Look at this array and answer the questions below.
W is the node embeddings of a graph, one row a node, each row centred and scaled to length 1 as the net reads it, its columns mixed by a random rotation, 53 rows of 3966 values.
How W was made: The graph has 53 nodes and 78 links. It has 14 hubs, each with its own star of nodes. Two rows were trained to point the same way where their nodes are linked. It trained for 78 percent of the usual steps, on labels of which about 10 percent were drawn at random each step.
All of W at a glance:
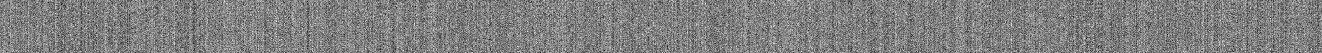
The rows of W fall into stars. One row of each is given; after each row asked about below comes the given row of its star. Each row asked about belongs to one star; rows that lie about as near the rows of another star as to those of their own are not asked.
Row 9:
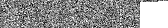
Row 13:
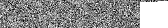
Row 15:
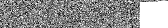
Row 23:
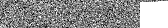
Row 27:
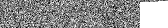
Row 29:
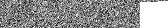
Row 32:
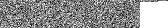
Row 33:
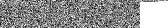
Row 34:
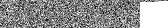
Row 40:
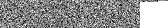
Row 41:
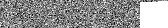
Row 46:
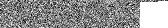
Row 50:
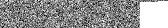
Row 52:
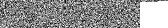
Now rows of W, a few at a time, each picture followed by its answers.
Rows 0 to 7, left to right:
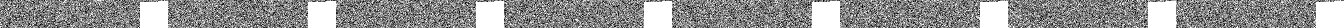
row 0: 23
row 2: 29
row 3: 27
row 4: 50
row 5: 23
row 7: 40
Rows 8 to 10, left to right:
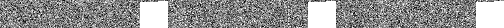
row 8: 40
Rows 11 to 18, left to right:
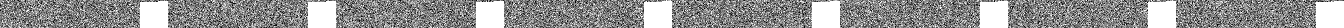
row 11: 46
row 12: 15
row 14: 41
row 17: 46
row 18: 29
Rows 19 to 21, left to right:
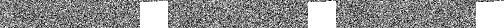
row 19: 41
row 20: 34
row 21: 29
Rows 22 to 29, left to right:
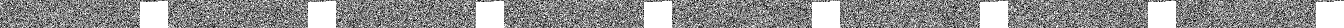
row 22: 13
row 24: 34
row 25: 23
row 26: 52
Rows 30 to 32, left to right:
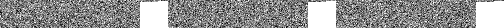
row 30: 27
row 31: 29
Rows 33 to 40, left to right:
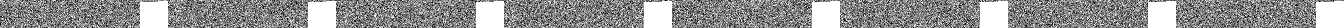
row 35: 40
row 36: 34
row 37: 33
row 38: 34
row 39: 23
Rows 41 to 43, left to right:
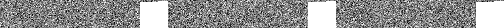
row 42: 15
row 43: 52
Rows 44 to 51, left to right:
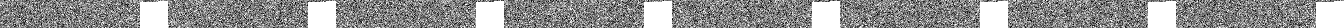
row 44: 33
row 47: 33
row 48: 9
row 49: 9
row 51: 46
